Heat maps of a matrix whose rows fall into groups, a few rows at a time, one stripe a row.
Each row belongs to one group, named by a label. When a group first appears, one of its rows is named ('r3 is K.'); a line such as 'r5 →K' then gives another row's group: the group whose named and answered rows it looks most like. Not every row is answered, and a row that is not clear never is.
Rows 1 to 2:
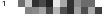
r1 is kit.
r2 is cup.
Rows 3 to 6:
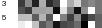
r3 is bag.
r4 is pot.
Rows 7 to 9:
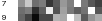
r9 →bag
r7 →bag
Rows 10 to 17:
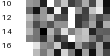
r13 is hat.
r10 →cup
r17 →cup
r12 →hat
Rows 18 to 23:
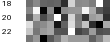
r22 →hat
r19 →bag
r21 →hat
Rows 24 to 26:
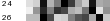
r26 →kit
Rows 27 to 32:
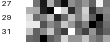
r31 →hat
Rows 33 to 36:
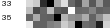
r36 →kit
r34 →hat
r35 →bag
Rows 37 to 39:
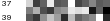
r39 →pot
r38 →bag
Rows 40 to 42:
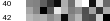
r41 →kit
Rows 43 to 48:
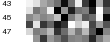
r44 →cup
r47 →hat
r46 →bag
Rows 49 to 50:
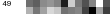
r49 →pot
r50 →cup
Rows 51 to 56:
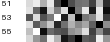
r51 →cup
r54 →hat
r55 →bag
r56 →cup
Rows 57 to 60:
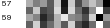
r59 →kit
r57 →pot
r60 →pot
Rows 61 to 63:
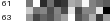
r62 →pot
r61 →bag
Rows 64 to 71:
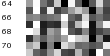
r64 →pot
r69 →bag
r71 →cup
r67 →bag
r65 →bag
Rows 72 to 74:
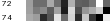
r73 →pot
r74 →kit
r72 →pot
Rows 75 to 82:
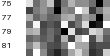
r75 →hat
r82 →bag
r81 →bag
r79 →pot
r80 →bag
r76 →bag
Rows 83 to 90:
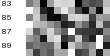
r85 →bag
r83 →kit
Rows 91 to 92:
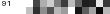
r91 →cup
